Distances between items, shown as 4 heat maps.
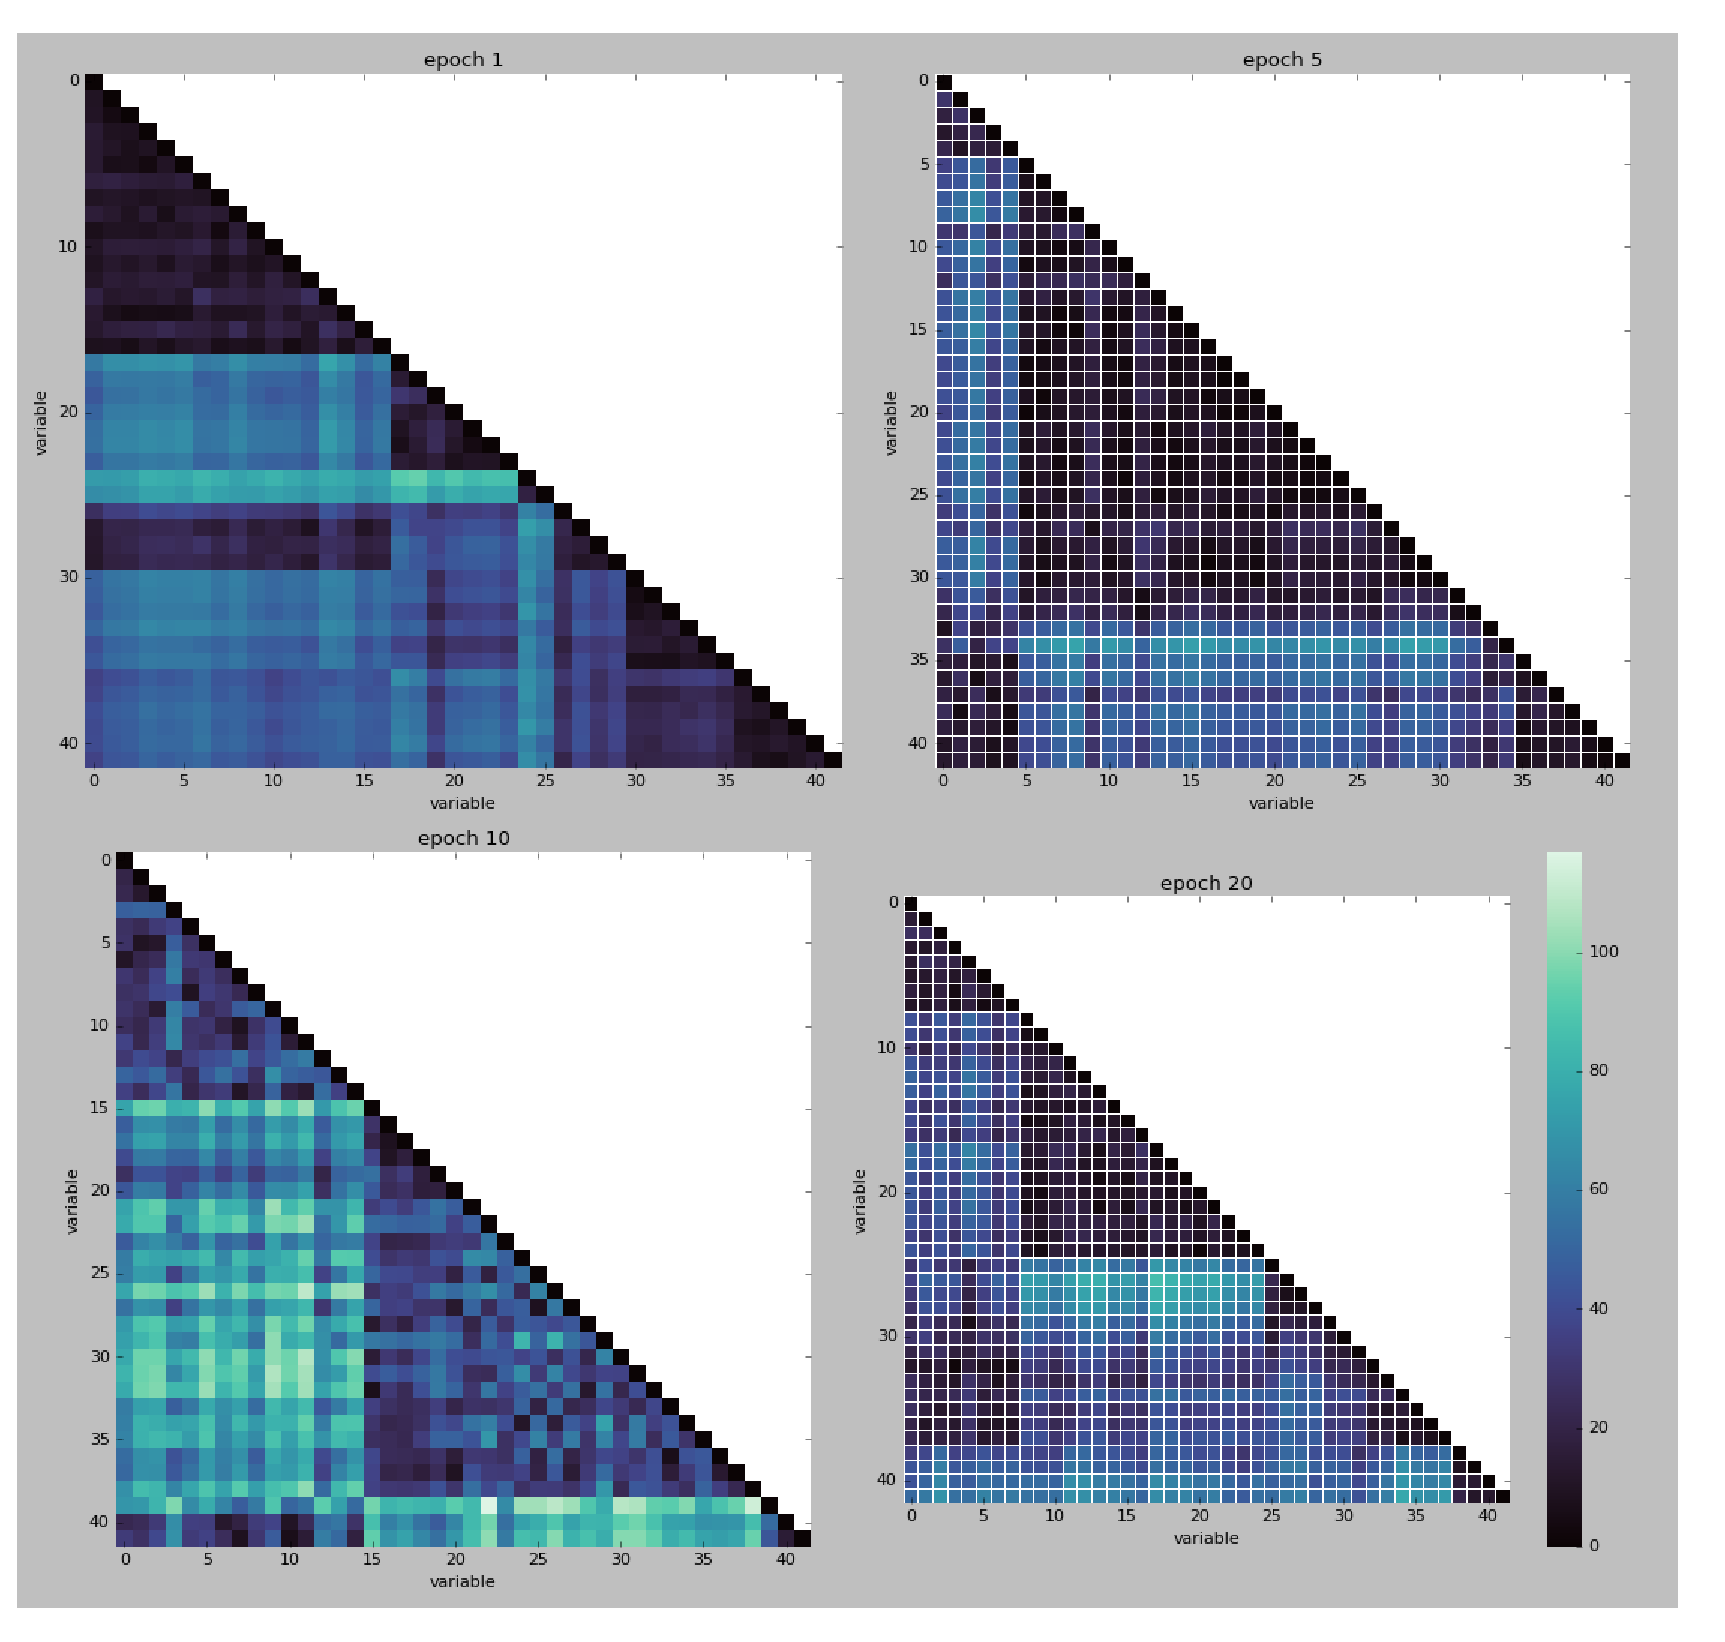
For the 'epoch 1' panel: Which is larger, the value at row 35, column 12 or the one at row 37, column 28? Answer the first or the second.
the first
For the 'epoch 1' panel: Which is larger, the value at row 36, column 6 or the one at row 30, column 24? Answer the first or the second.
the second
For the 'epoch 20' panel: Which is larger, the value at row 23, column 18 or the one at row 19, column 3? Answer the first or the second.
the second
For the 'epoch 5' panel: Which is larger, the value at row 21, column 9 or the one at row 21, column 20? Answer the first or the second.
the first
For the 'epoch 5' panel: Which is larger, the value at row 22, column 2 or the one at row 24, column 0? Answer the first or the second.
the first
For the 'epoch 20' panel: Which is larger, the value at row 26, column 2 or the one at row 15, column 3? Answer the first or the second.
the first
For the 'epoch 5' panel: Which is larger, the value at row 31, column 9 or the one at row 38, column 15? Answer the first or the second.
the second
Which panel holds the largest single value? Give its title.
epoch 10
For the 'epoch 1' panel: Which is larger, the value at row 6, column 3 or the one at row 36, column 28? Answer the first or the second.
the second
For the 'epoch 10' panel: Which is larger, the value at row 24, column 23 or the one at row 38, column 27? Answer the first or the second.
the first
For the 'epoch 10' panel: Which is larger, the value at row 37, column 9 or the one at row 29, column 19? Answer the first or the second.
the first
